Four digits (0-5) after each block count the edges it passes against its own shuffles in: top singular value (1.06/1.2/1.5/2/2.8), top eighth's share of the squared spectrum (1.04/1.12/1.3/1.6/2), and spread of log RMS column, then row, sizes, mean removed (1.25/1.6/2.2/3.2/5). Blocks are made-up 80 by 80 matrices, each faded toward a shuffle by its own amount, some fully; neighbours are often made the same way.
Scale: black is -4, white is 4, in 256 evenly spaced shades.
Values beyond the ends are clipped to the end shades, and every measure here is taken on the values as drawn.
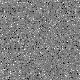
3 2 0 1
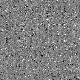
3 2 1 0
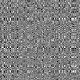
5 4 3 3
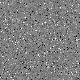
0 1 0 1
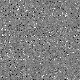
1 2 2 1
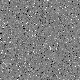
0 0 0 0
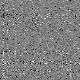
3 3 2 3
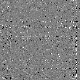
3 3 2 2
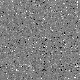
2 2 1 1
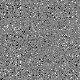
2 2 2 2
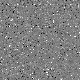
1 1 0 1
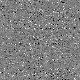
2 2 1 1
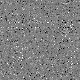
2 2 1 1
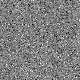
0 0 0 1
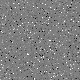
0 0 0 0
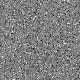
0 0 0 0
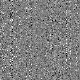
2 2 3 0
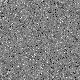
0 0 0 0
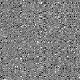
4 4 2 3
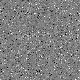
2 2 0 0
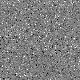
2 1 0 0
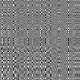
5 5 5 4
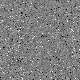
1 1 0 0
